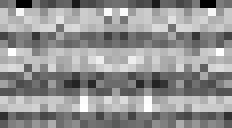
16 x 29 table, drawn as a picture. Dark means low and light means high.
Horizontal stripes repeat 3 times down the table. Overall the values sit about 60% of the way up the scale. There is no overall slope. The left and right halves mirror each other.
